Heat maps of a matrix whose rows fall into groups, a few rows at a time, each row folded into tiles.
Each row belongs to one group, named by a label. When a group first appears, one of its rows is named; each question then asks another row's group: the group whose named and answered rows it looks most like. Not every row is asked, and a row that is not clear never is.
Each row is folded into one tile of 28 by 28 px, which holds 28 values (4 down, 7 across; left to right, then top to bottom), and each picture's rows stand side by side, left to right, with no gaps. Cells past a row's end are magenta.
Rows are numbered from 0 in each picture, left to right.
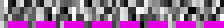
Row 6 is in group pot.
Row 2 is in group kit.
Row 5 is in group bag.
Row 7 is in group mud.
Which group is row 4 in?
mud
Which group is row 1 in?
mud
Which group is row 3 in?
pot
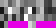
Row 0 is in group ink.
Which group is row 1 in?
pot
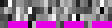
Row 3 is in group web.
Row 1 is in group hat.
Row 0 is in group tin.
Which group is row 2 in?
ink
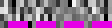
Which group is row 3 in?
ink
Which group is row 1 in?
ink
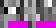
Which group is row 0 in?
ink
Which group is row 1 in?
mud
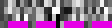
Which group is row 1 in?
mud
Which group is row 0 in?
tin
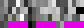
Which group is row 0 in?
bag
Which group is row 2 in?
pot
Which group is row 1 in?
kit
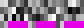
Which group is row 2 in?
hat
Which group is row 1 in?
tin
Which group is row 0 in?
ink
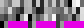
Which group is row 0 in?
hat
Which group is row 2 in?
mud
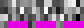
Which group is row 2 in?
web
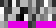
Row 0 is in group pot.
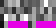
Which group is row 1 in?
web
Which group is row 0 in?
hat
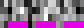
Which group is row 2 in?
pot
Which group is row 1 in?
kit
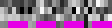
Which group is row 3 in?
hat
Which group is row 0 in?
pot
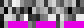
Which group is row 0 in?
hat
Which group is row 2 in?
hat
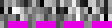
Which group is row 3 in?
ink
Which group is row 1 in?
mud
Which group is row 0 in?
bag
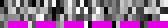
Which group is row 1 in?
pot
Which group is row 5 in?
tin
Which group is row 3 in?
pot
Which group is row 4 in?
web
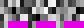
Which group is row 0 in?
hat
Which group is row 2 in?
pot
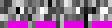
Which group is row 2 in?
web
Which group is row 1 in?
pot
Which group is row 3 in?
kit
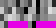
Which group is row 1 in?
bag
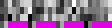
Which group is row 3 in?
kit
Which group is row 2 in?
web
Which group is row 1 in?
kit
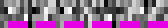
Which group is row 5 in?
pot
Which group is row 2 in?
ink
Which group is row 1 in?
kit
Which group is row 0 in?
ink
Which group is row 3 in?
hat
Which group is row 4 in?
kit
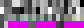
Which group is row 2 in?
bag
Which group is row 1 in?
bag
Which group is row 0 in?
hat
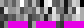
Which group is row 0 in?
tin
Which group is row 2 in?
bag
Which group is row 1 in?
mud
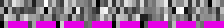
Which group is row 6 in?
ink
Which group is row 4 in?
hat
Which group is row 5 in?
kit
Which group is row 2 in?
web
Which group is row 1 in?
web
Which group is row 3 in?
kit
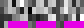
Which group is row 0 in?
tin
